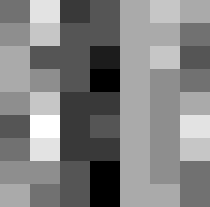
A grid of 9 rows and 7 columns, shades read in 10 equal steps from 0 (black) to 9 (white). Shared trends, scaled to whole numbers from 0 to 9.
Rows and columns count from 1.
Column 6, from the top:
7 6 7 5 5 5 5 5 6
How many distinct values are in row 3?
4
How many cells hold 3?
11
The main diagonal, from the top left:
4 7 3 0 6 5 7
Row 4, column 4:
0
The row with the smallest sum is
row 8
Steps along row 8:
same down down up down down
